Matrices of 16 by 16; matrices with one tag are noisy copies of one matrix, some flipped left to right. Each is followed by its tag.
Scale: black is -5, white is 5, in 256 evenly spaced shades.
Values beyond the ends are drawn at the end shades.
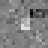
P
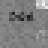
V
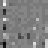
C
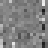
C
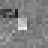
P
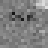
V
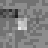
P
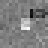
P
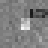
P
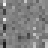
C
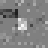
P
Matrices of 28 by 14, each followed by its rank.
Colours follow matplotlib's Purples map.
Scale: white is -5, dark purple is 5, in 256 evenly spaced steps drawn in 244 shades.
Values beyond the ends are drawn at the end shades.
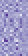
three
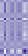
one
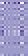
one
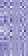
two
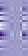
one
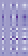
one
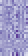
three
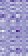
two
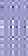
one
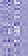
two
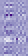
three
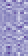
three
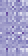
three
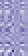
two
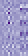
three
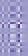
one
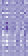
two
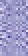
three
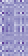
two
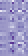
two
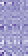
three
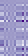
one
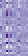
two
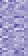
three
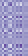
one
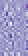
three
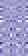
two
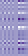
one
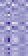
two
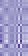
one
